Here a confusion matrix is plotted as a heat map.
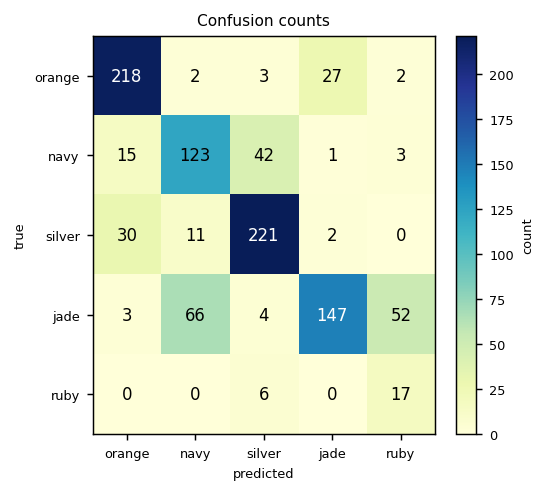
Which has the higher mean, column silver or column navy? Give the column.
silver
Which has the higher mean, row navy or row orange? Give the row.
orange
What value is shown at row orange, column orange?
218
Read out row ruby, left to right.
0 0 6 0 17
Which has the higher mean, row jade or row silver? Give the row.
jade
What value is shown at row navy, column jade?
1
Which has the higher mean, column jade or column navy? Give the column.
navy
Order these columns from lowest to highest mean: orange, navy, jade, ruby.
ruby, jade, navy, orange
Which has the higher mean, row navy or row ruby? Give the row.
navy
